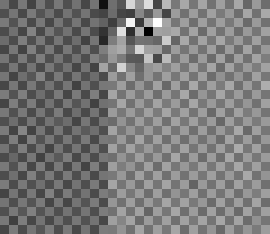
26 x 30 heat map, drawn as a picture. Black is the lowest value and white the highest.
A checkerboard runs through the table. The right part is higher, past a seam about 40% of the way across. In the top middle lies a patch that is rougher than the rest. The halves do not mirror each other. Values change most from cell to cell in the top middle.
